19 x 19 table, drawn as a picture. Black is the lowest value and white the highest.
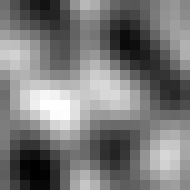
The ninth with the lowest average is the bottom left. No lone cell stands out from its neighbours. There is no overall slope.
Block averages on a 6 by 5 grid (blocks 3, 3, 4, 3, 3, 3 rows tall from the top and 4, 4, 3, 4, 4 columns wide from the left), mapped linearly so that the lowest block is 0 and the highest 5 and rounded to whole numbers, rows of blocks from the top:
11313
32202
43421
35332
12114
01323
